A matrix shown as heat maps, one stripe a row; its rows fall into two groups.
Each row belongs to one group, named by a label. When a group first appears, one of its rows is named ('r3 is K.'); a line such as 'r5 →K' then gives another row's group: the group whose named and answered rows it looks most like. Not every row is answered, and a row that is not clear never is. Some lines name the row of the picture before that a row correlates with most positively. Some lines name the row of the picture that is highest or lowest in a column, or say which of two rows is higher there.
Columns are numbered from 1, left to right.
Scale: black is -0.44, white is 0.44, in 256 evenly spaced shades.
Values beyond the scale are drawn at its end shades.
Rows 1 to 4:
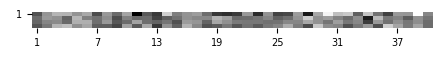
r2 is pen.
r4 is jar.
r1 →jar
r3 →pen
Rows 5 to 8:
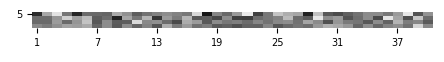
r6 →jar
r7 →pen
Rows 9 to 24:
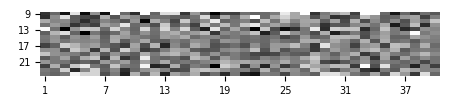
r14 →jar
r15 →jar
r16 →pen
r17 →jar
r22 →pen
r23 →pen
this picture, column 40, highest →11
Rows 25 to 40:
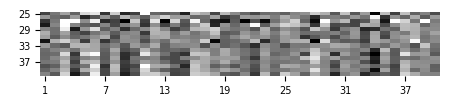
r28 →jar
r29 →pen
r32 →jar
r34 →pen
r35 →pen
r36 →pen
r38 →pen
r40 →pen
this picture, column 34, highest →26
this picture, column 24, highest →28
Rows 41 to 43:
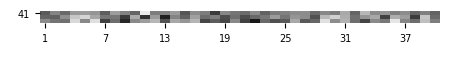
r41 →pen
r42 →jar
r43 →jar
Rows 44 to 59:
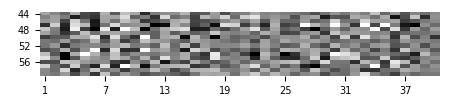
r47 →pen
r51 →pen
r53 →pen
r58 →pen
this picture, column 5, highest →54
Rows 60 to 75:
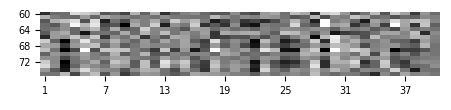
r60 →jar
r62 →jar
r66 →jar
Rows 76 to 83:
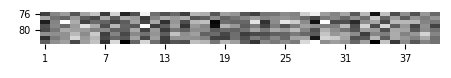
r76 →pen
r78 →jar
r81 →jar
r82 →jar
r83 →pen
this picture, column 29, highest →78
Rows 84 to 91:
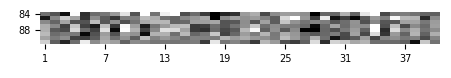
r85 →jar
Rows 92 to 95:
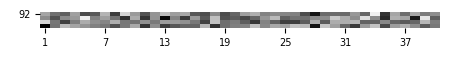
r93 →jar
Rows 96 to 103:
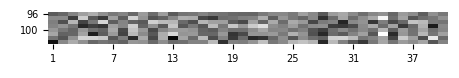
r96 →jar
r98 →pen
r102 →jar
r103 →jar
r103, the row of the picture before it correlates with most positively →95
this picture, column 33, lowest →98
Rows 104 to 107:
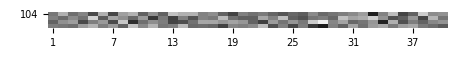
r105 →jar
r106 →pen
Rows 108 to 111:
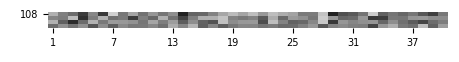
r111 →jar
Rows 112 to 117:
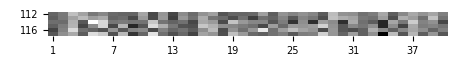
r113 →jar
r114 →pen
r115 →pen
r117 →pen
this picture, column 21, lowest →113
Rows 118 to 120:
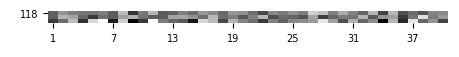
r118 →pen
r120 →pen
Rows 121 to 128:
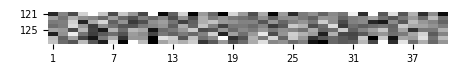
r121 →pen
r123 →pen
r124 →jar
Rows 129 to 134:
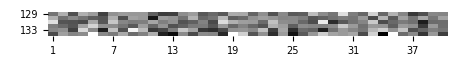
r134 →pen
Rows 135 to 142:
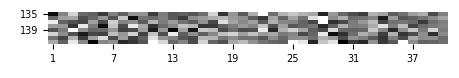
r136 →pen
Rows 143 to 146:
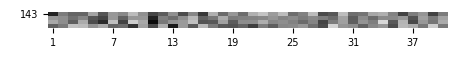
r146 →jar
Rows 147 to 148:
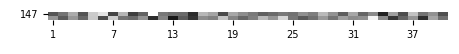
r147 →pen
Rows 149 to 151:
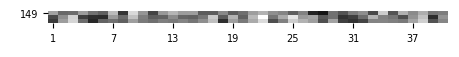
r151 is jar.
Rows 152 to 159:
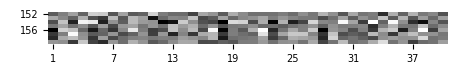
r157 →jar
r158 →jar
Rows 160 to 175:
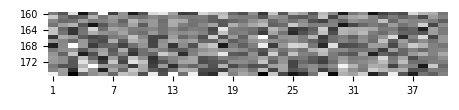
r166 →jar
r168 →jar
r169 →pen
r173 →jar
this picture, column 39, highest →173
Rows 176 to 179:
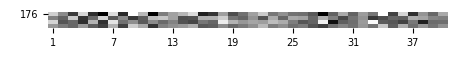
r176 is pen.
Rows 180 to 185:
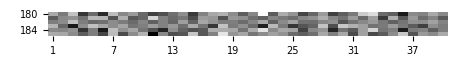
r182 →jar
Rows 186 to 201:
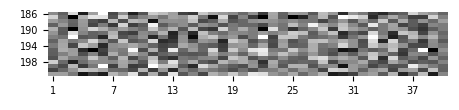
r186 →pen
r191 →jar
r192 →jar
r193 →pen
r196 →jar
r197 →pen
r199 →pen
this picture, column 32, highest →187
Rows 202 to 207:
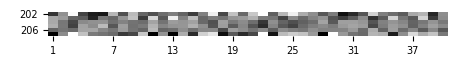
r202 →jar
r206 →pen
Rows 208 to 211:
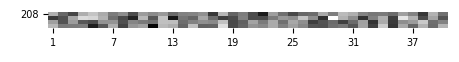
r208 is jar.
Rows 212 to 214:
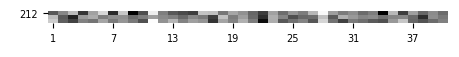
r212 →pen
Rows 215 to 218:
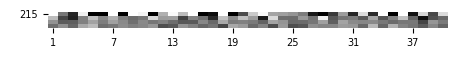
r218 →pen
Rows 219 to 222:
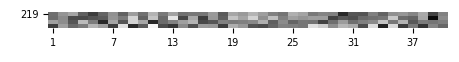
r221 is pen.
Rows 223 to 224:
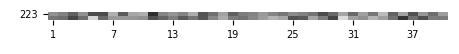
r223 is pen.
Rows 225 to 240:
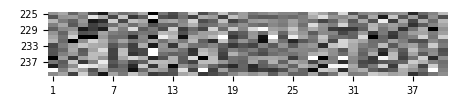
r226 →pen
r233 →jar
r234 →pen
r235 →pen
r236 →jar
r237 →pen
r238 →jar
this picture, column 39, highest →239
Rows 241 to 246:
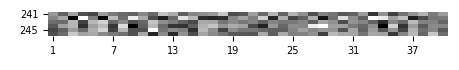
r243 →pen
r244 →pen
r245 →pen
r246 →jar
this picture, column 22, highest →242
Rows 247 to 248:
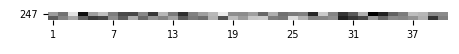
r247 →pen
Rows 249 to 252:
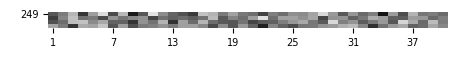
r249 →pen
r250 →jar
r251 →jar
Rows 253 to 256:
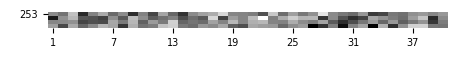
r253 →pen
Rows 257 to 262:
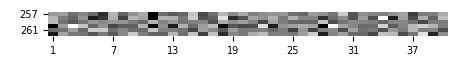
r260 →jar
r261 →pen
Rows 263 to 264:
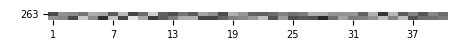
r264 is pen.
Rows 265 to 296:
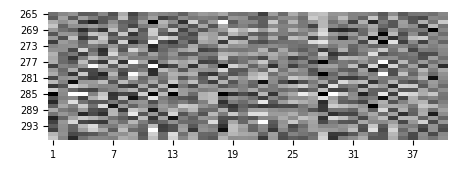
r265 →pen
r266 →pen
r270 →pen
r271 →pen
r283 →jar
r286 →pen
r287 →jar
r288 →jar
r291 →jar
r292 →jar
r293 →pen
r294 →pen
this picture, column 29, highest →285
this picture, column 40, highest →267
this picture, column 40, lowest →278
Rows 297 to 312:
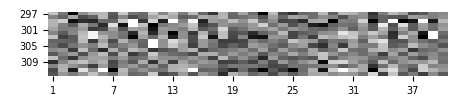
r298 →pen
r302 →jar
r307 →pen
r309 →jar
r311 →jar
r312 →pen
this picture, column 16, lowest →299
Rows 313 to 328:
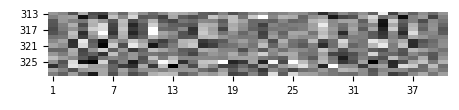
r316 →pen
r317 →pen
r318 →pen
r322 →pen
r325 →pen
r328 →pen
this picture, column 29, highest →326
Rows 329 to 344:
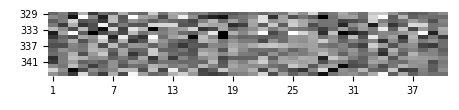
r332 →pen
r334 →jar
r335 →pen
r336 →pen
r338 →pen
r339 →pen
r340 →jar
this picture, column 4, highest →330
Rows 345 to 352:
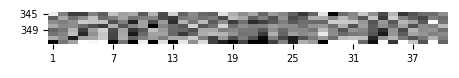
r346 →pen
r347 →jar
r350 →pen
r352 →jar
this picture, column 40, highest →348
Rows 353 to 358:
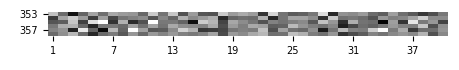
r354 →jar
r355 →pen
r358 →jar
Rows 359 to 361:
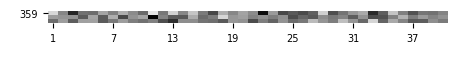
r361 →pen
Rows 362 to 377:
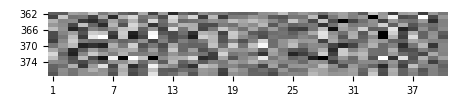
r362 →jar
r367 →pen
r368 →pen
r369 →jar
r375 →pen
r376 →pen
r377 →pen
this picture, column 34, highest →373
